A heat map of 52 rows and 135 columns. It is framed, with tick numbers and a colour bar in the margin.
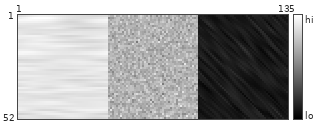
It is made of 1 by 3 panels. Panel 1,1: very high, streaked across, faint in contrast. Panel 1,2: high, fine-grained. Panel 1,3: very low, slanting down to the right, faint in contrast.
